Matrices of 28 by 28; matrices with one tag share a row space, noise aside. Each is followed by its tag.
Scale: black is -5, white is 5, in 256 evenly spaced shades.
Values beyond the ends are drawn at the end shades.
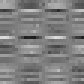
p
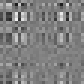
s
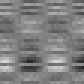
p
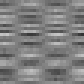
p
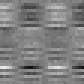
p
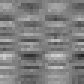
p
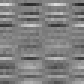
p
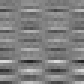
p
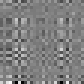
s
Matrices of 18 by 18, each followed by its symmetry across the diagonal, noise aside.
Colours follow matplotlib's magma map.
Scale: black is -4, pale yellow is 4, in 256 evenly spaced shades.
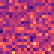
neither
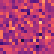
antisymmetric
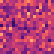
neither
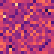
symmetric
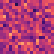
antisymmetric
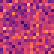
symmetric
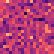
neither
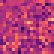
antisymmetric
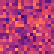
antisymmetric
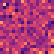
symmetric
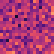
symmetric
